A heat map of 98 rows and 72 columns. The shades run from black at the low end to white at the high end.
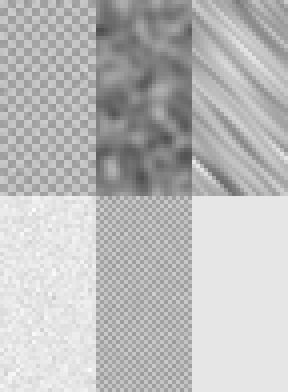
The table splits into 2 rows of 3 panels. Panel 1,1: high, checkered. Panel 1,2: middling, blotchy. Panel 1,3: high, slanting down to the right. Panel 2,1: very high, fine-grained, faint in contrast. Panel 2,2: high, checkered. Panel 2,3: very high, flat.
